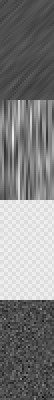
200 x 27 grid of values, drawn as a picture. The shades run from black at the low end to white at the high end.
It is made of 4 by 1 panels. Panel 1,1: low, slanting up to the right, faint in contrast. Panel 2,1: middling, streaked downward, strong in contrast. Panel 3,1: very high, checkered, faint in contrast. Panel 4,1: low, fine-grained.
